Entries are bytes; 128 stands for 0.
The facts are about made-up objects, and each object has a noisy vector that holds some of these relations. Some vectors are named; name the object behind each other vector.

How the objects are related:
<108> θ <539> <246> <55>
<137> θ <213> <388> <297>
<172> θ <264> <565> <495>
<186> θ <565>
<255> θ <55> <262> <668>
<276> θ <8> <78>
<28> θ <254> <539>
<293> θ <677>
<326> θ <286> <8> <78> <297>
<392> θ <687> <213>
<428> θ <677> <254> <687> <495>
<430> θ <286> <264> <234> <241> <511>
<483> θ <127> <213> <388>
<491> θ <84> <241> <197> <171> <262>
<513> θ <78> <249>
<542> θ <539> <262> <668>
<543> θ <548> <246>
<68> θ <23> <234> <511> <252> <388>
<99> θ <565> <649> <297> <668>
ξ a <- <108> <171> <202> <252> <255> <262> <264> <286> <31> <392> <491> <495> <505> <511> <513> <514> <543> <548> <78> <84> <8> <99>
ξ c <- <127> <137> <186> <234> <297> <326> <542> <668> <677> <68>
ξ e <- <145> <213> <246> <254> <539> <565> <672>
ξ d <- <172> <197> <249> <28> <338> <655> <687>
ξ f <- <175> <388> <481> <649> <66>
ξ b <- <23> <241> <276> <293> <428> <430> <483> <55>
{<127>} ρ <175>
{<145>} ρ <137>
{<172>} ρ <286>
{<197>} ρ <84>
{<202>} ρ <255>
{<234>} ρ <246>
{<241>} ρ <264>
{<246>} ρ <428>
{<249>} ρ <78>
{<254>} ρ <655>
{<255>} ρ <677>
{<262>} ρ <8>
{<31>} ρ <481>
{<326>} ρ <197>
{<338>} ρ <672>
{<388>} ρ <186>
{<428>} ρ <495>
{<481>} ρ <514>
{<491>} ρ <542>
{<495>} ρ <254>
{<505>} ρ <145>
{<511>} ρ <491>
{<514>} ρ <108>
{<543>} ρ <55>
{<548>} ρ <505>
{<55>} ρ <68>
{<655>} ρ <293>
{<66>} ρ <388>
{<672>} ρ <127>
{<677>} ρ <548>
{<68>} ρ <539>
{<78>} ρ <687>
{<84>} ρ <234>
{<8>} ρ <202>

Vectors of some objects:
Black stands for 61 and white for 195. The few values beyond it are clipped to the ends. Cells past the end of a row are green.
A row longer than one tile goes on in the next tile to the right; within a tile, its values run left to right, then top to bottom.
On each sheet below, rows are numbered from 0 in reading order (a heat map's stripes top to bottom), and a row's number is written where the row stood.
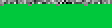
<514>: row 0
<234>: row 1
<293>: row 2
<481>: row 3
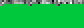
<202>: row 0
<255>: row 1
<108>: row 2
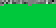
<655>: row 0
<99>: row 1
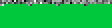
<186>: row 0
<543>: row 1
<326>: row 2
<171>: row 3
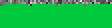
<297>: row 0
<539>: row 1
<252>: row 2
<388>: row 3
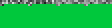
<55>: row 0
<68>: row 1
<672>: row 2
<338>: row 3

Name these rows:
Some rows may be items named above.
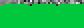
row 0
<99>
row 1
<542>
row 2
<262>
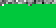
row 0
<241>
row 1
<326>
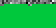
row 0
<286>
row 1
<511>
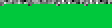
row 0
<649>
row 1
<171>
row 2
<543>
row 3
<543>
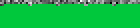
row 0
<491>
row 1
<66>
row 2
<511>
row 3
<172>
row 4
<276>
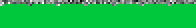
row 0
<513>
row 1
<108>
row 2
<186>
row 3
<254>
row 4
<649>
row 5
<565>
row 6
<428>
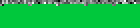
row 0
<539>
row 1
<677>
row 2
<137>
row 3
<392>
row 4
<127>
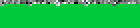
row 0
<172>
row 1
<687>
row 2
<249>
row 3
<495>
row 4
<8>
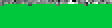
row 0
<213>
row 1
<668>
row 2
<548>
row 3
<246>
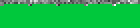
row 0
<430>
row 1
<28>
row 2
<483>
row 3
<565>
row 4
<264>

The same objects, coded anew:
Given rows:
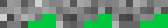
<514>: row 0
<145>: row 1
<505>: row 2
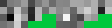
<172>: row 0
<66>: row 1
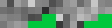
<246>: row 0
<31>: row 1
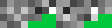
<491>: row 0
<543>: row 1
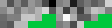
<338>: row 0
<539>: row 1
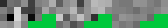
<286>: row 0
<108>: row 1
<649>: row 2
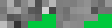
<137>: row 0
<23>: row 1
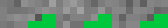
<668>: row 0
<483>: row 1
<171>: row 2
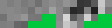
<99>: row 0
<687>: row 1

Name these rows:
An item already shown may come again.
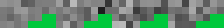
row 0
<430>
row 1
<428>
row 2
<293>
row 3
<255>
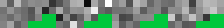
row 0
<428>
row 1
<241>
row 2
<202>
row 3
<108>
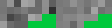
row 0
<677>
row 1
<28>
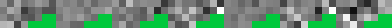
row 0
<293>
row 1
<99>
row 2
<428>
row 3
<491>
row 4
<171>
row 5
<542>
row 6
<249>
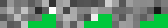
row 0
<491>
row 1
<68>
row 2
<234>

